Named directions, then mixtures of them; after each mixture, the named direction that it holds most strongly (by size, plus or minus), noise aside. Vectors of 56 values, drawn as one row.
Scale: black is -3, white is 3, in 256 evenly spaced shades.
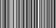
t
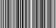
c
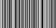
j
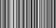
t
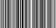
c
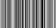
c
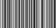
j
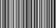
t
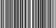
t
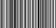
t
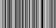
j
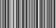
t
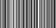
t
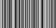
j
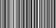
t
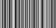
j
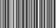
t
